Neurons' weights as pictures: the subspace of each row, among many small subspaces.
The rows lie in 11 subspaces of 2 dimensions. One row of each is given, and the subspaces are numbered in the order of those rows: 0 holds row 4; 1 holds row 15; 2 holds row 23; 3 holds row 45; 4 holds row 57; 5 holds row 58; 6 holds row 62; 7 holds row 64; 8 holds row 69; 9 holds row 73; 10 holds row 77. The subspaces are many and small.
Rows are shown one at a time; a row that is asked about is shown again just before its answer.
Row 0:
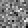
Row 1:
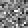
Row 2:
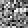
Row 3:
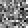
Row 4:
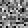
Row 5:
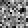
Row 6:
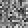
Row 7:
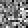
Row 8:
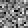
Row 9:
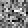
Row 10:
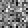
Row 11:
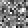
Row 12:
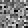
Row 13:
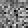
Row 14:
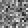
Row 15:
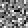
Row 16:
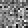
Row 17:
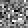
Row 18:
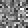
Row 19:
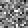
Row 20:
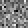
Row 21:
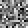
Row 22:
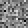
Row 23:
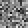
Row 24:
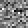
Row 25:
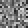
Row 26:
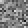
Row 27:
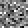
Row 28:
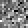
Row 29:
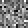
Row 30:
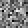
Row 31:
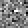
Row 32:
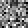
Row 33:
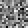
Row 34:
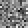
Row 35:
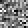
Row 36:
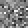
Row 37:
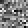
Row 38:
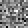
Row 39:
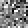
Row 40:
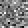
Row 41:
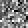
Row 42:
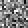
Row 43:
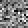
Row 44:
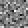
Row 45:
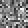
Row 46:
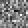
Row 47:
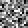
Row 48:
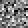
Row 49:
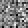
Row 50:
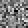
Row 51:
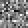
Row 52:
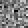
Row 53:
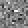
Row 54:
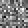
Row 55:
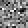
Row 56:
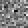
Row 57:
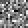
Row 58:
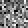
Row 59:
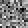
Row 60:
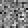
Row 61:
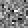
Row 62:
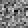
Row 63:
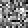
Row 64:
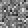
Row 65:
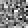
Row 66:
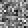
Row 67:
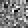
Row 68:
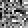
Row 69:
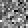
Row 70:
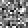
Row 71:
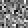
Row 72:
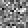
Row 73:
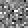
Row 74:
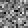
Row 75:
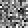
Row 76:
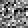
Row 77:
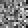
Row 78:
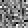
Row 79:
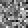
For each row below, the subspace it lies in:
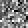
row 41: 8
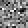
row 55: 0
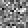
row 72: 0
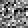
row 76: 6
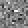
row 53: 9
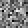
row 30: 2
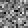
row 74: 1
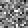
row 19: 1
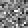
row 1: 1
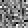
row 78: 5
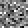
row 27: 4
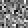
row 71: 5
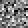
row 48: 6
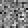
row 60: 8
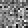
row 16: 2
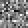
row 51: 4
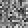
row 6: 2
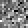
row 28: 8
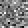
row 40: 4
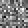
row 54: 6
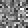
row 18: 3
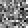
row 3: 10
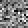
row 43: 0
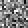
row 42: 5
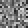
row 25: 3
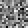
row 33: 3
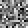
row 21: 3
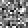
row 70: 0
